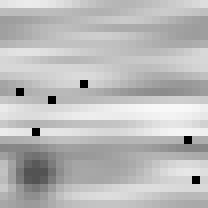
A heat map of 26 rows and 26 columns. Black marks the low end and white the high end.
There are six isolated cells, each far lower than the cells round it. The halves do not mirror each other. Values change most from cell to cell in the middle left. Streaks run across, left to right. A single dip lies in the bottom left.
